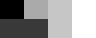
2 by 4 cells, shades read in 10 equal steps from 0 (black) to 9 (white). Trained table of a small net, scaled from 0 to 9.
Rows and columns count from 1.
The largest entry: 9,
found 2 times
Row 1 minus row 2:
-2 4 0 0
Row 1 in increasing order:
0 6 7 9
